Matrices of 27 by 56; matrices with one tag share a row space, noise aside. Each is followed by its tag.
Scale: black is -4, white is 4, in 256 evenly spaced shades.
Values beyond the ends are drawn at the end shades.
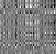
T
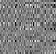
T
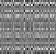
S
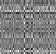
S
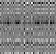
S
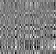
T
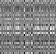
S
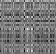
S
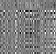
T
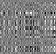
T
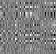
T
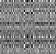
S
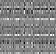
S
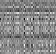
S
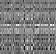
S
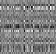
S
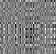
T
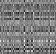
S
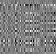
T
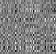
T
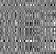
T
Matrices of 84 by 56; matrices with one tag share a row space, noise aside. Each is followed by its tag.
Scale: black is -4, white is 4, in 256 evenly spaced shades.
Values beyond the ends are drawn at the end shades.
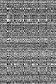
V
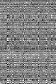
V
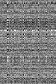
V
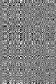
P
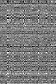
V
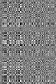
P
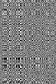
P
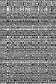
V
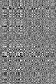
P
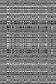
V
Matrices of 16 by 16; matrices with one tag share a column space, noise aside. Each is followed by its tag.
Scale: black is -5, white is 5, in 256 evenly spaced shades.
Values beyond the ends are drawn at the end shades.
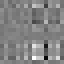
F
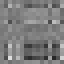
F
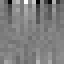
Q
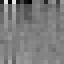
Q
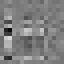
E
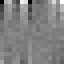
Q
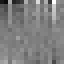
Q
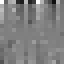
Q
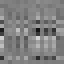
E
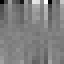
Q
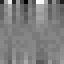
Q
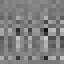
E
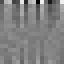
Q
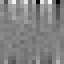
Q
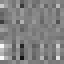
F
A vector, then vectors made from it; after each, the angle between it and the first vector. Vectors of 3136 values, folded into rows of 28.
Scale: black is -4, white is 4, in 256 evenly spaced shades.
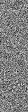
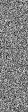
partly aligned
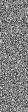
partly opposed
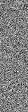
nearly opposite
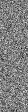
orthogonal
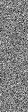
partly opposed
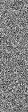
nearly parallel
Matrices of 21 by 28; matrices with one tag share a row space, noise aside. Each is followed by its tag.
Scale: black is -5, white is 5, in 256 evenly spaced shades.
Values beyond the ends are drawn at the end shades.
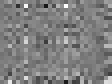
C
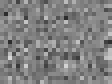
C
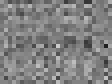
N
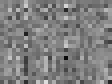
C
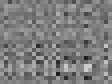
N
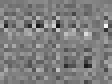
N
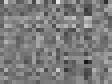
N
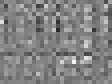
N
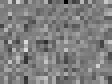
C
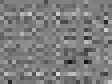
N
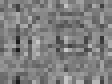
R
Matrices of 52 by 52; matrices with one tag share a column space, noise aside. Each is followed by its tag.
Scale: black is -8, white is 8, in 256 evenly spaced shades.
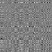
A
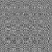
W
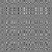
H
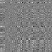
A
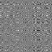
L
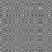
L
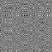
L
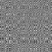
W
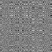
L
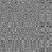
A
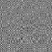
W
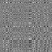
A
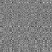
A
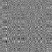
W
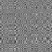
W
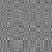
A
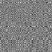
A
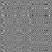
L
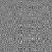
W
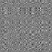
H
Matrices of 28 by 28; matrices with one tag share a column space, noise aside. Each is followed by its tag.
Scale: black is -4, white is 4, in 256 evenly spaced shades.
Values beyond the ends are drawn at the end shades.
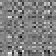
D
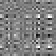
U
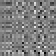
D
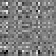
D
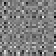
D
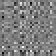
D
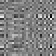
U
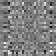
D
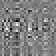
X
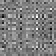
U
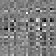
X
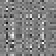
U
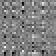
D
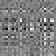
X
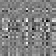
X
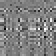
X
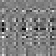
X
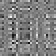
U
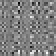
D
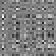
U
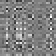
U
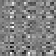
D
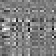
X
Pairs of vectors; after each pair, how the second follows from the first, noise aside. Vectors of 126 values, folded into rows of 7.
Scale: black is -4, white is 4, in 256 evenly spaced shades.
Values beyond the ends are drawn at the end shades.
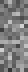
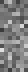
copied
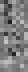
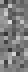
sign-scrambled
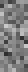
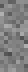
shrunk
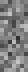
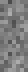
shrunk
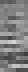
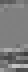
partly zeroed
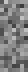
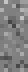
partly zeroed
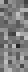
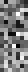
scaled up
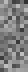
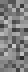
wrapped around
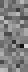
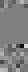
partly zeroed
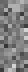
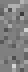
partly zeroed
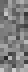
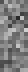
wrapped around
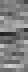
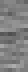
shrunk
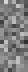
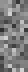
reversed
